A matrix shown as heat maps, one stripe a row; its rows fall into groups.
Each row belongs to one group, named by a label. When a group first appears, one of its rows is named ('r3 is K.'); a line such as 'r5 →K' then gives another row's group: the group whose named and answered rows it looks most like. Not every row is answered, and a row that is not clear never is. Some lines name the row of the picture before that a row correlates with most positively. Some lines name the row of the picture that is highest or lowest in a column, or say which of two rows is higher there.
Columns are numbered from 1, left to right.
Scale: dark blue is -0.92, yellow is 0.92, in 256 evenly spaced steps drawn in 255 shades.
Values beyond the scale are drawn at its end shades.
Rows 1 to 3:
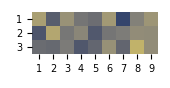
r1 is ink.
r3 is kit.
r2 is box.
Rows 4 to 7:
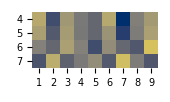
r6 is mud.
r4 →ink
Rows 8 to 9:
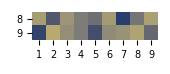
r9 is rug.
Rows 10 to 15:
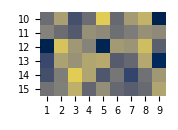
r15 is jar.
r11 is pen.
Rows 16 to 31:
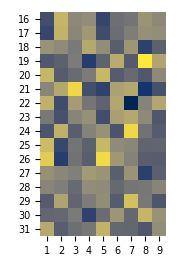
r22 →ink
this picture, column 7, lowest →22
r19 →kit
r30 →kit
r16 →box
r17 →box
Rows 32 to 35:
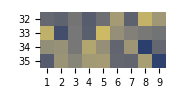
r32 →kit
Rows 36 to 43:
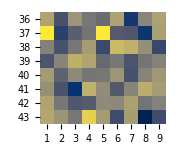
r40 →ink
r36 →ink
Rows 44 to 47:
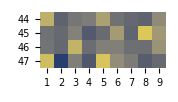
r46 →jar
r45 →kit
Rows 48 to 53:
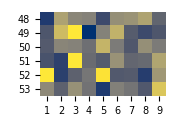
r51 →jar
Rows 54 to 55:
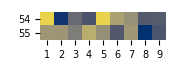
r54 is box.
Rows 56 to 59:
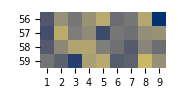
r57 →box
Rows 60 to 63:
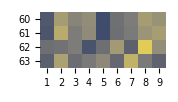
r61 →box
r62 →kit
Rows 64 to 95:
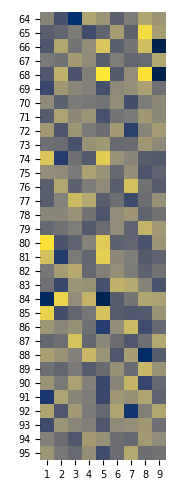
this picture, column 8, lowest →88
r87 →jar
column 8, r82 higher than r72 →No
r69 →rug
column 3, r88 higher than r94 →Yes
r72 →ink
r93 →rug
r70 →ink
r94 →pen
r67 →mud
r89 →kit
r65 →kit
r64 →pen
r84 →box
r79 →kit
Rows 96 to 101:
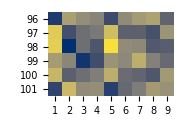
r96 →rug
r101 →box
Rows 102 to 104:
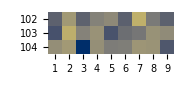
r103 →box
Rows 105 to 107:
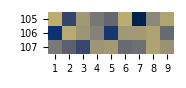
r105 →ink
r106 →rug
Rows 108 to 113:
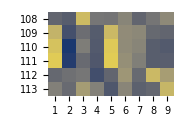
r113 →mud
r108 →jar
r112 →kit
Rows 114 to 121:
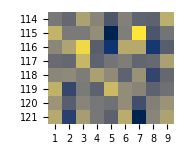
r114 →mud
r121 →ink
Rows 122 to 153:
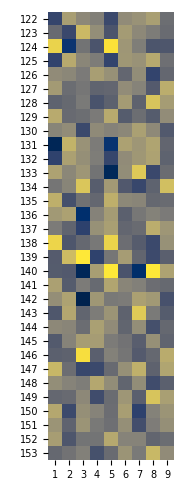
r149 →kit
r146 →jar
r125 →rug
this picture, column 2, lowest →124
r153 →kit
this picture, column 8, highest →140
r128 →kit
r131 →rug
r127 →mud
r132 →rug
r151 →ink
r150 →ink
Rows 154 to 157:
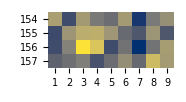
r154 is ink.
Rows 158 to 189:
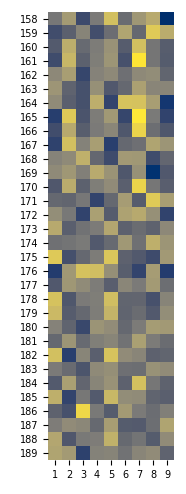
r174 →kit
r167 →box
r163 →pen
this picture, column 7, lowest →176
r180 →pen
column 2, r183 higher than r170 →No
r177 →rug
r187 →jar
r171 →kit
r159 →kit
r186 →jar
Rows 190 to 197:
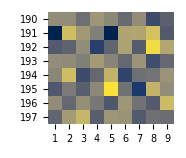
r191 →rug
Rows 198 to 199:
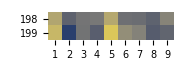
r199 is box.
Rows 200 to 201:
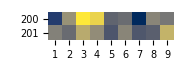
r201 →mud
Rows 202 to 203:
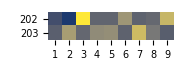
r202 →jar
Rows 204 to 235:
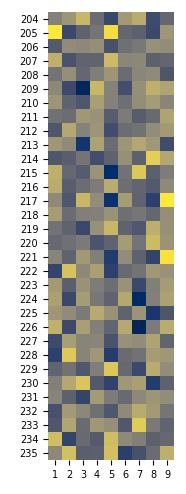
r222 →box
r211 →mud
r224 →ink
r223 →ink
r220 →kit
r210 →pen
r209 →pen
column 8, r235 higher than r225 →Yes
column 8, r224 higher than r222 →No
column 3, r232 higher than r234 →Yes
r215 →pen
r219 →pen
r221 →mud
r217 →mud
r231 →pen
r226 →ink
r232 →rug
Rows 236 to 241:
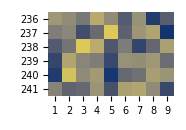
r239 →rug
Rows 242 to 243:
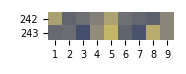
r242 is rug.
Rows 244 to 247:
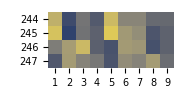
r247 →rug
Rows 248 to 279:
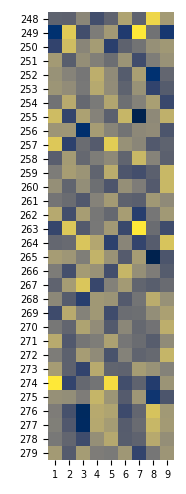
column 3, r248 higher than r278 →Yes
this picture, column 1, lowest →249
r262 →ink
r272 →mud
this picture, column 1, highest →274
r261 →pen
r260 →mud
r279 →ink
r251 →ink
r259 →jar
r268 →pen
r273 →pen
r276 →pen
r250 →box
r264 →mud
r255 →ink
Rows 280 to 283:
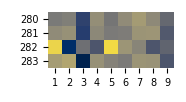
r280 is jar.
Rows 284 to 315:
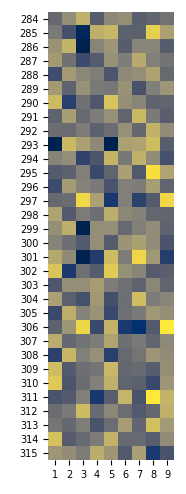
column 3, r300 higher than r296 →No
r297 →mud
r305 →box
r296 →rug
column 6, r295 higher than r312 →Yes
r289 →ink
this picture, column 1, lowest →293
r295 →kit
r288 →rug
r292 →kit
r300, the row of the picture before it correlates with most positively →280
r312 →jar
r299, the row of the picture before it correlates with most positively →283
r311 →kit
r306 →jar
